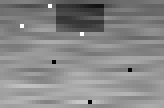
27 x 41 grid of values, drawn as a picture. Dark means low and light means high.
Slope: up to the bottom. Odd patch: lower, in the top middle. Ninth with the lowest average: top middle. Grain: streaks across. Lone odd cells: 6, 3 higher and 3 lower than their neighbours. Histogram: skewed, a long tail of low values.
